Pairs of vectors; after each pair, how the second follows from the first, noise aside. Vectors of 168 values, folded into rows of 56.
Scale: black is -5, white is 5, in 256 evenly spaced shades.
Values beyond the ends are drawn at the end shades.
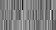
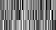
scaled up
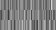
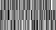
scaled up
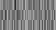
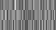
negated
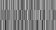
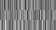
negated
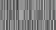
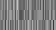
negated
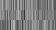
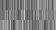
negated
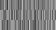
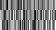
scaled up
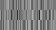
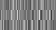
negated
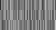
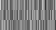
negated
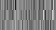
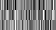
scaled up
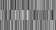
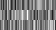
scaled up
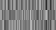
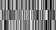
scaled up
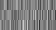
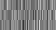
negated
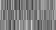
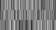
negated
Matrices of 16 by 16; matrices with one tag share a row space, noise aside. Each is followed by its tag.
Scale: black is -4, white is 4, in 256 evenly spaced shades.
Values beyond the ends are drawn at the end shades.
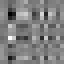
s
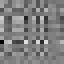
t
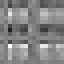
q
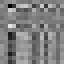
s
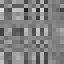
t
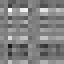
q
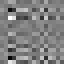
s
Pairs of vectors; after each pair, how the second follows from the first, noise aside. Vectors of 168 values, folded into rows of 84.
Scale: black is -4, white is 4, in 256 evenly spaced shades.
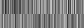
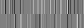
partly zeroed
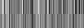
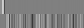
partly zeroed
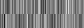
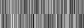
wrapped around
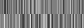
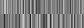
negated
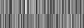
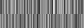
wrapped around
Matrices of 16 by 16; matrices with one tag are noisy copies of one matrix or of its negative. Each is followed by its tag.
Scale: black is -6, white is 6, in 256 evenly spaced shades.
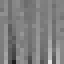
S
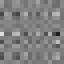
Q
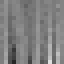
S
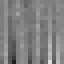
S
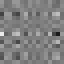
Q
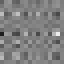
Q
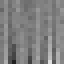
S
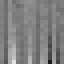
S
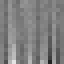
S
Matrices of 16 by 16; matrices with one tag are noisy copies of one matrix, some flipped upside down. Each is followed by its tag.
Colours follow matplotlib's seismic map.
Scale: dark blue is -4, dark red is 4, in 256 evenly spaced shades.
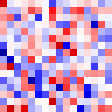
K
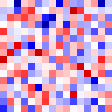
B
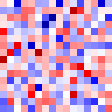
B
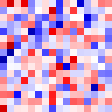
K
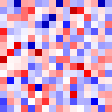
B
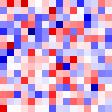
K
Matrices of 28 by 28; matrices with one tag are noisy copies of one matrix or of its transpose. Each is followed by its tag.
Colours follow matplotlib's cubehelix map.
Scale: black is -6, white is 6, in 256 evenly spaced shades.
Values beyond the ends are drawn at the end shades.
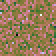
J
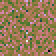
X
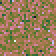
J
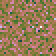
X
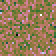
J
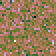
J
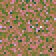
X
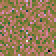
X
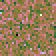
J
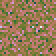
X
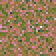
X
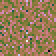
X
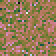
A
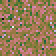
A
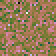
A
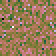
A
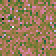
A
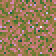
X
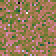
A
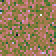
J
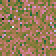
A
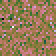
A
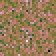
X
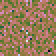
X
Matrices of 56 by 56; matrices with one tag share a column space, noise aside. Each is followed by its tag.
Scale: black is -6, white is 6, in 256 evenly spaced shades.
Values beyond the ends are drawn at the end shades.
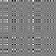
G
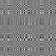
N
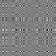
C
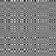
G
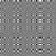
G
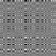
G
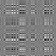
N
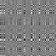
N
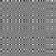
G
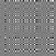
G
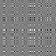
C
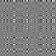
G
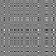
C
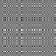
C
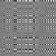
G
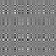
N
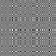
C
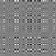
G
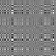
N
